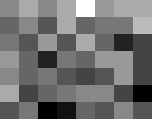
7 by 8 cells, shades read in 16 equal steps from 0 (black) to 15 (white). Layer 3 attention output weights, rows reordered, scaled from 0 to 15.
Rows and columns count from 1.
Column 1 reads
8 6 7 9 8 10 5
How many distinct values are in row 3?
7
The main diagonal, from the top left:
8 8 9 7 4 8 8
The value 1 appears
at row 7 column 4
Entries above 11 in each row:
1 0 0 0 0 0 0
